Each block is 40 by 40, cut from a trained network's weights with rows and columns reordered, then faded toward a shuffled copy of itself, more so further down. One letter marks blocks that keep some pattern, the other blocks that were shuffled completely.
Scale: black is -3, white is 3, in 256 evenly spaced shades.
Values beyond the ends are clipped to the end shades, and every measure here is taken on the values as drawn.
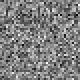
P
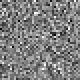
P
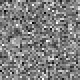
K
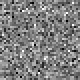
K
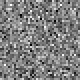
K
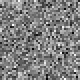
K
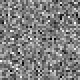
P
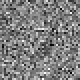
P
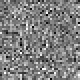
P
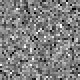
K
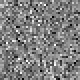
K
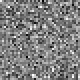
P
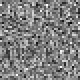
P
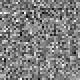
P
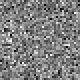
K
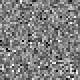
P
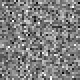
K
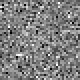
K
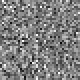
P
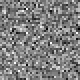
P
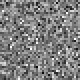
K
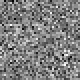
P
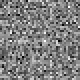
P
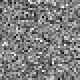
K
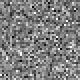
K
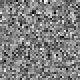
P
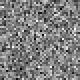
K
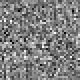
P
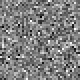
K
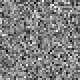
K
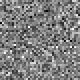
K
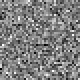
K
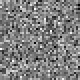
K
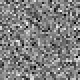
P
